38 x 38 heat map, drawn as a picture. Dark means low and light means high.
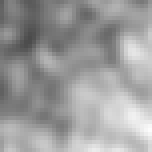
The ninth with the lowest average is the top left. There is an overall slope up to the bottom right. The field is mottled with small blotches. On average the colour sits 60% of the way up the scale. The ninth with the highest average is the bottom right. No regular stripes run through it.
